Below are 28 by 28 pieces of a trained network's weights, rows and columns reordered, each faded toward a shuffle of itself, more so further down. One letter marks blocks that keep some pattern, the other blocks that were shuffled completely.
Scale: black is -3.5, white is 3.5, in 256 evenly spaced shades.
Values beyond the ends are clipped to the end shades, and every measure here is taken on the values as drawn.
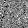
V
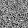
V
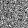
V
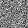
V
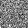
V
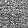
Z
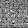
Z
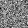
V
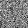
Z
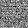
Z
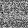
Z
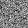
V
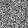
V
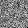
V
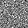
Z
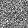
V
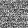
Z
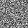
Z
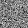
V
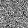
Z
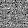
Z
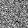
V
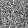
V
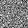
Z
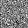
V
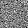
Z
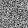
V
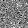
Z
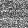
Z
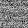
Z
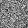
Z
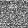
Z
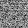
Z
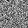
V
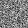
V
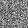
V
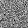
V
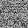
Z
